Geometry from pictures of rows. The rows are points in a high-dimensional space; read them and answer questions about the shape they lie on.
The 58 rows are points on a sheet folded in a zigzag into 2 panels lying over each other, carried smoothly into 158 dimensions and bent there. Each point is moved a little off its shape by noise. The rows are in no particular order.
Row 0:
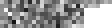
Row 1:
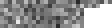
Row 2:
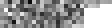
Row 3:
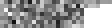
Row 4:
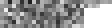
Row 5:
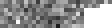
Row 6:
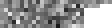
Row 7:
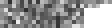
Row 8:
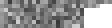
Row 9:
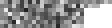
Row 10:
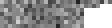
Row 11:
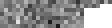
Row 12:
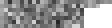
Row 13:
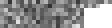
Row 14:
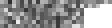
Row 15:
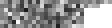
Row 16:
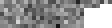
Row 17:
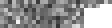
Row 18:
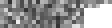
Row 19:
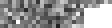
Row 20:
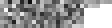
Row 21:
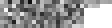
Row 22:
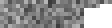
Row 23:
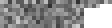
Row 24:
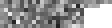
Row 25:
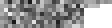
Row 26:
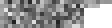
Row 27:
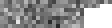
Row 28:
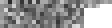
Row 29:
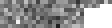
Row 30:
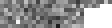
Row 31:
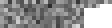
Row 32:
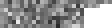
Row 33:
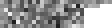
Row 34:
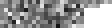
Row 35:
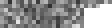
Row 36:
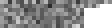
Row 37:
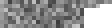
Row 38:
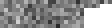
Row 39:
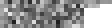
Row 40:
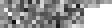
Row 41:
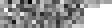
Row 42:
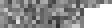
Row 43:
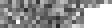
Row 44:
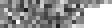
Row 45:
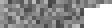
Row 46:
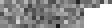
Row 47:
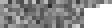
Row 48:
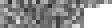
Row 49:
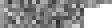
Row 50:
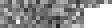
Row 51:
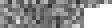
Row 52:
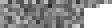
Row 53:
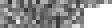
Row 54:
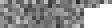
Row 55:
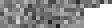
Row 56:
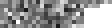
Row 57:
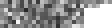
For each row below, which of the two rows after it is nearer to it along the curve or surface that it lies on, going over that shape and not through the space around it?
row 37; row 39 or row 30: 39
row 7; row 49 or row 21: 21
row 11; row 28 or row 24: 24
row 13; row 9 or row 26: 9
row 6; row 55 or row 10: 55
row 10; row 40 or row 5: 5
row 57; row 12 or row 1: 1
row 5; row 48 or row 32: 48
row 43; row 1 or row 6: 1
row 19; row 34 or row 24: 34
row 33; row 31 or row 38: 38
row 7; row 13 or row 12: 13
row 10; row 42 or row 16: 16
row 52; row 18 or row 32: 18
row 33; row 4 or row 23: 4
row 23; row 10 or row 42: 10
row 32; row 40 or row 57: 40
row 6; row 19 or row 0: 0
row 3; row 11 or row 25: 25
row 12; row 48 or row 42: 42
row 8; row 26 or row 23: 26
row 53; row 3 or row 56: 56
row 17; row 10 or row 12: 10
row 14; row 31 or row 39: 31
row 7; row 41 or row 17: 17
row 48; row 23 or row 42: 23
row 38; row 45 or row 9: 45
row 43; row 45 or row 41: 41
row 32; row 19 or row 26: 26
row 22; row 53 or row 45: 45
